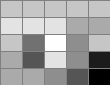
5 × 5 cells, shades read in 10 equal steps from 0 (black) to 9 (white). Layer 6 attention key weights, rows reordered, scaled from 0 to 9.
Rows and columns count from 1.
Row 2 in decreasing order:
8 8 8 6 6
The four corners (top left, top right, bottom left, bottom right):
7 7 6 0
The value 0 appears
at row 5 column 5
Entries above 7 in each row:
0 3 1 1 0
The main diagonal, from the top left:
7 8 9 5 0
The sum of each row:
35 36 32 23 20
